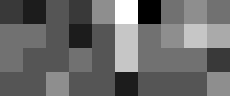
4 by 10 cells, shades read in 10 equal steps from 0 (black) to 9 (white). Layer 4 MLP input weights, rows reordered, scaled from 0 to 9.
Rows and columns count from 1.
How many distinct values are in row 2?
6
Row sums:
35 44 38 32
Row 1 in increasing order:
0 1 2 2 3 4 4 5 5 9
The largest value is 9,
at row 1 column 6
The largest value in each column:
4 4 5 4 5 9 4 5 7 6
